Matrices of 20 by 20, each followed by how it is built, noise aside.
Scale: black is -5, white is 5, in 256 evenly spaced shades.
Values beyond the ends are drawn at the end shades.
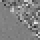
upper triangular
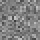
low rank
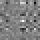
low rank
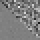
upper triangular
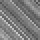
Toeplitz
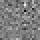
low rank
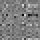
low rank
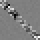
banded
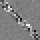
banded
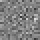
low rank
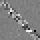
banded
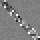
banded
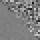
upper triangular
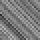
Toeplitz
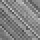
Toeplitz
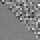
upper triangular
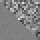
upper triangular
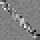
banded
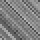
Toeplitz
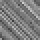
Toeplitz
